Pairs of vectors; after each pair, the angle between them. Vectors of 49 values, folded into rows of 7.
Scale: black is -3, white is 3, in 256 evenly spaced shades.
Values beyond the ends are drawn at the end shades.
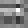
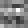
nearly parallel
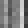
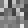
partly aligned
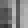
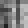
nearly parallel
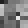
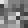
nearly opposite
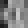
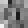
nearly opposite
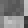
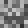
partly opposed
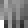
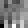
nearly opposite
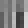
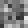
partly aligned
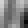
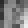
nearly opposite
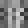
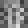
nearly parallel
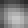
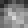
nearly parallel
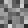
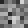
partly aligned
